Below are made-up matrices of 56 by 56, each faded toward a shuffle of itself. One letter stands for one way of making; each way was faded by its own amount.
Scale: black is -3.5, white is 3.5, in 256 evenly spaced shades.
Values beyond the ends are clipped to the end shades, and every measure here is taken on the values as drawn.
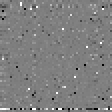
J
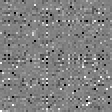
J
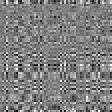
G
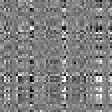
G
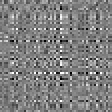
G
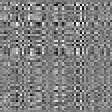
G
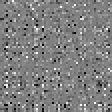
J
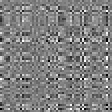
G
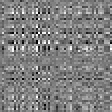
G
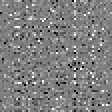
J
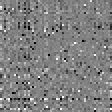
J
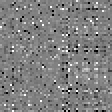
J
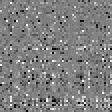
J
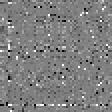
J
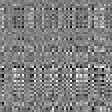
G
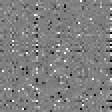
J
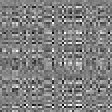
G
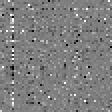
J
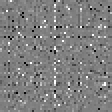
J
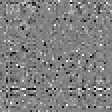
J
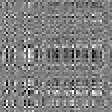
G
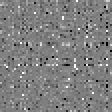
J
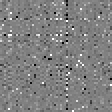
J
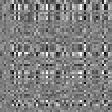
G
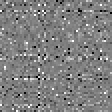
J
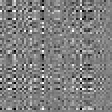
G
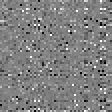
J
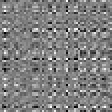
G
